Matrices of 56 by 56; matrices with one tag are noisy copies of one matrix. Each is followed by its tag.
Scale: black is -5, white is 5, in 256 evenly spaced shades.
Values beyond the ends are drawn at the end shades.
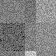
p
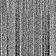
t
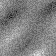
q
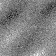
q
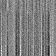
t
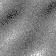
q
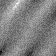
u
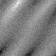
u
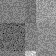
p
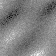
q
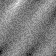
u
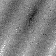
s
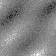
q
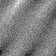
u
